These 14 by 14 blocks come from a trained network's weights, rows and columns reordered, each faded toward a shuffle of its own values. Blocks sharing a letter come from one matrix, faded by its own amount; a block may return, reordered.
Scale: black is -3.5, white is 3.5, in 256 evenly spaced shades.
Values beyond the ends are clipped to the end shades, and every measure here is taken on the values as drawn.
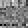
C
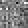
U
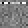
C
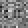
C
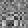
C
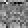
C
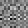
C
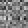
C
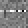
C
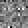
U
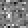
U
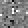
U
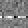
C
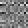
C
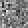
U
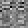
C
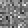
U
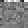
C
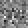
U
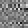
C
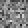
U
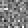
U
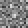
C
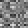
C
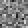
U
